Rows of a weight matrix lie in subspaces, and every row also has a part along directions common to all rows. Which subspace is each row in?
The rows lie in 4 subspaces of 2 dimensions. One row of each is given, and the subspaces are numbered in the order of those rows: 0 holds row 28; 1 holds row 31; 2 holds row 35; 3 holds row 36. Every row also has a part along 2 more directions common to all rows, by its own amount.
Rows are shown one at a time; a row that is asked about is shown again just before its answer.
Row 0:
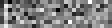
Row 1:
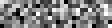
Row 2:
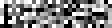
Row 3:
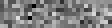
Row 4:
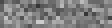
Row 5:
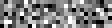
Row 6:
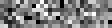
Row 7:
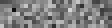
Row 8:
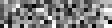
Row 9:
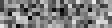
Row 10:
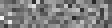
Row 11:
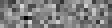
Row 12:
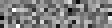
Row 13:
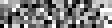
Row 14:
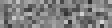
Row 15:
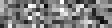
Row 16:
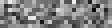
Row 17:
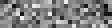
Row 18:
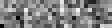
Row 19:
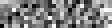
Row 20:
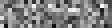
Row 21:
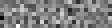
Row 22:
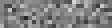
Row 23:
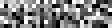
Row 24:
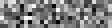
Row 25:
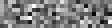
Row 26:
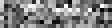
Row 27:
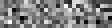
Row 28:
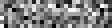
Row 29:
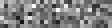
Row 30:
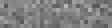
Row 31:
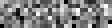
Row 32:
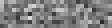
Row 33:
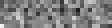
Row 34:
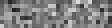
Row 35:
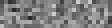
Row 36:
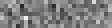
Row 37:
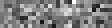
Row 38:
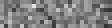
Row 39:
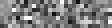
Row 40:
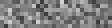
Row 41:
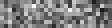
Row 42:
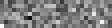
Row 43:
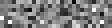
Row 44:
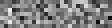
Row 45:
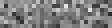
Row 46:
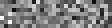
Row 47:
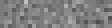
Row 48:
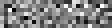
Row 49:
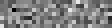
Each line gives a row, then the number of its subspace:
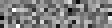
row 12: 3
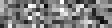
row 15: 3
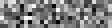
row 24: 3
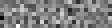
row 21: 3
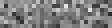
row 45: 3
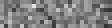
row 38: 1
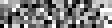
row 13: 1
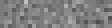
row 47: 0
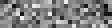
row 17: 1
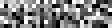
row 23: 3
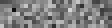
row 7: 1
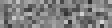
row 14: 2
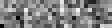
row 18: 1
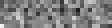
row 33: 1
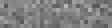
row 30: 3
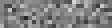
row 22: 2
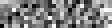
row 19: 1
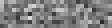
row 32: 0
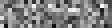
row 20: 0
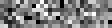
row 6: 0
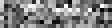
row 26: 0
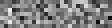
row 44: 0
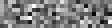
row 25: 1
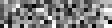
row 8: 1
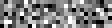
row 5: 0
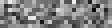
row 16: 2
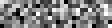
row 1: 1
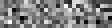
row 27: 0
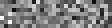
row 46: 2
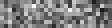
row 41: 1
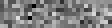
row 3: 1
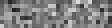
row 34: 2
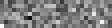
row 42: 0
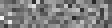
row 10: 2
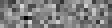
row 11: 3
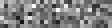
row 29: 3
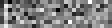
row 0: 2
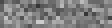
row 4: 0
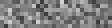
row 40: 0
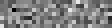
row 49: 3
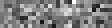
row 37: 2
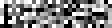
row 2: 2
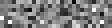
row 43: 2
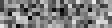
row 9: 3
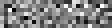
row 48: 2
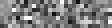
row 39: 0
